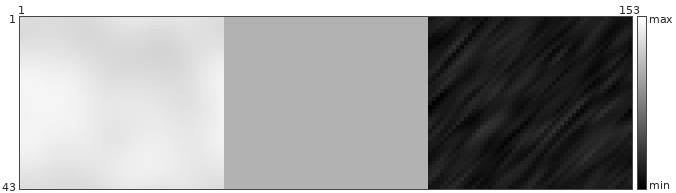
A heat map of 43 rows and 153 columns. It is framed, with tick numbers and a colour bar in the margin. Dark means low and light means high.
It is made of 1 by 3 panels. Panel 1,1: very high, smooth, faint in contrast. Panel 1,2: high, flat. Panel 1,3: very low, slanting up to the right, faint in contrast.
